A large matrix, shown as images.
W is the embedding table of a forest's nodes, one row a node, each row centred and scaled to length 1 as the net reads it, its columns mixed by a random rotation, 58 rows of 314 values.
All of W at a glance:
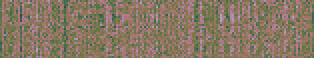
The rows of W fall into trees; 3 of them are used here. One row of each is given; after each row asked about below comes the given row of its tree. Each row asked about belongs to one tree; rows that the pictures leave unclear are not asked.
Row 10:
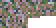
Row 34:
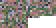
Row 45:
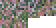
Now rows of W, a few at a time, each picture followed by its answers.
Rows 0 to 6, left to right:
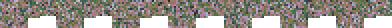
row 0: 45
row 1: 45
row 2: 34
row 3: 34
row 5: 45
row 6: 10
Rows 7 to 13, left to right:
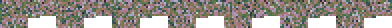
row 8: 34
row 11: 34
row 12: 34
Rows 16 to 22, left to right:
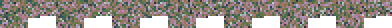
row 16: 10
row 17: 10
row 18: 10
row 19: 10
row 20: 10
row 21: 10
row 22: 10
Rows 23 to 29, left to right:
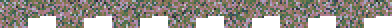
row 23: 45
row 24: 34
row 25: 45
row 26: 10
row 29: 34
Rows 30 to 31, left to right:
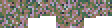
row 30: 10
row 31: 45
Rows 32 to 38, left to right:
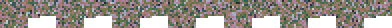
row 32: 10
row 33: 34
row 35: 10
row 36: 34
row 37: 45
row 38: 10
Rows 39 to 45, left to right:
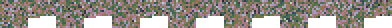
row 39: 45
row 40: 34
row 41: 10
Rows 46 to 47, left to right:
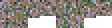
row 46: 34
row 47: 10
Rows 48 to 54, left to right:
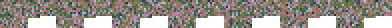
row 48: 10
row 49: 10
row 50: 10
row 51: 34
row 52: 34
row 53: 45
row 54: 34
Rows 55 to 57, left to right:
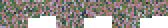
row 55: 10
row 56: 34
